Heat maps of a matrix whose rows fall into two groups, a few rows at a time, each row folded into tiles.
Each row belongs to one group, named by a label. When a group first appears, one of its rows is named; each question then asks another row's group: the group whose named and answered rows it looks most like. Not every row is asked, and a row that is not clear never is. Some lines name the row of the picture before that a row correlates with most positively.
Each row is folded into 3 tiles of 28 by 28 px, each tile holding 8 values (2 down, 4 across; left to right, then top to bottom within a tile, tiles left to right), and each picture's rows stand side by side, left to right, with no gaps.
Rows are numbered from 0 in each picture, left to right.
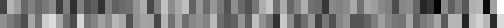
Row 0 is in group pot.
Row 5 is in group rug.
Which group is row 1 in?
rug
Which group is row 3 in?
pot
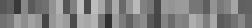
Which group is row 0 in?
rug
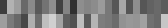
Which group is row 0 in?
pot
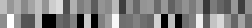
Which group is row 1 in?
pot
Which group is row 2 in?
pot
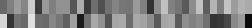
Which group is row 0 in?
pot
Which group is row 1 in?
rug
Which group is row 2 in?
pot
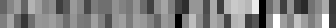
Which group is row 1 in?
rug
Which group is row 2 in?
pot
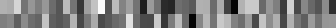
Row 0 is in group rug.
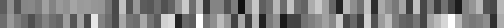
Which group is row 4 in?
pot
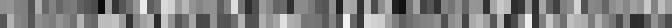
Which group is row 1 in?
rug
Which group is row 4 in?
rug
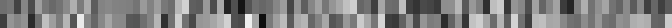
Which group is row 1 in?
pot
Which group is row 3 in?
pot
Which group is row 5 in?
rug
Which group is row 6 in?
rug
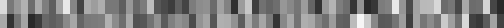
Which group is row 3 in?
rug
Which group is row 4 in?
rug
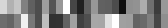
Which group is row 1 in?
rug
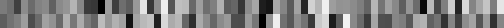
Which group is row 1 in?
rug
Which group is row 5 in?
pot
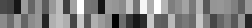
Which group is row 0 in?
rug
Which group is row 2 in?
pot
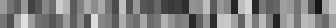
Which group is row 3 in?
rug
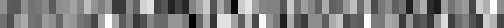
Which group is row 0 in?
pot
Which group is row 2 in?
rug
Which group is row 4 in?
pot
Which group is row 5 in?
pot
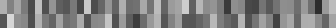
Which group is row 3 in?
rug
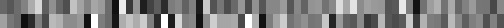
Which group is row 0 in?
rug
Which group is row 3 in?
pot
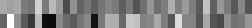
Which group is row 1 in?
pot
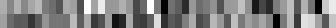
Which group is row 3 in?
rug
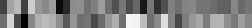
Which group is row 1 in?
pot
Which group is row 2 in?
pot
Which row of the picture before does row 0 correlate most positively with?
3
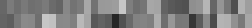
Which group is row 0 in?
pot
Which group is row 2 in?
rug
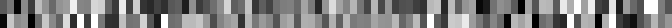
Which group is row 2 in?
rug
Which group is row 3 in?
rug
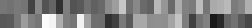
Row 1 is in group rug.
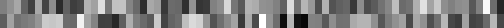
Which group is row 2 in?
rug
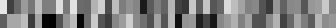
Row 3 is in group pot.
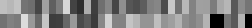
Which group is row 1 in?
pot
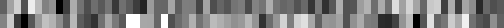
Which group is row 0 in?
rug
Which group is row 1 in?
pot
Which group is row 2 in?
pot
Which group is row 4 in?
pot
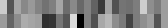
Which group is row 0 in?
pot
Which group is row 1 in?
rug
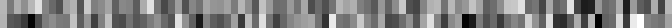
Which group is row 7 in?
pot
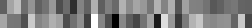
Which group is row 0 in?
pot
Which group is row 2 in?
pot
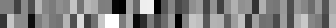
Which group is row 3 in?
pot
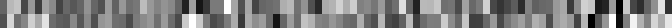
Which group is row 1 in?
rug
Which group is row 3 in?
rug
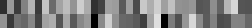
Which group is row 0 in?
pot
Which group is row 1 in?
pot
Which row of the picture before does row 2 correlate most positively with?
5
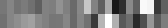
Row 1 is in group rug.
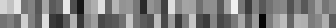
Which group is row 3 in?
pot
